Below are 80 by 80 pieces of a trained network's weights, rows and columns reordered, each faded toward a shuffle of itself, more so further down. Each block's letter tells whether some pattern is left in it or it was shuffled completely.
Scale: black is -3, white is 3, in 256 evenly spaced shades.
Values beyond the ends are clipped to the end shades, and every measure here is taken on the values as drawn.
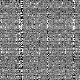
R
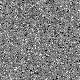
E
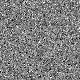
E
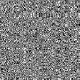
R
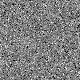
E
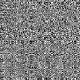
R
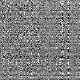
R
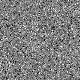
E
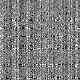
R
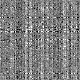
R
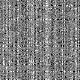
R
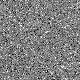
E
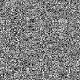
R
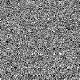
R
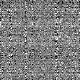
R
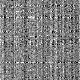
R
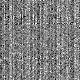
R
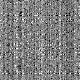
R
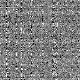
R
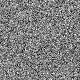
E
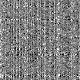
R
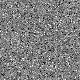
E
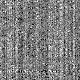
R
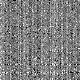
R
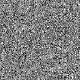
R
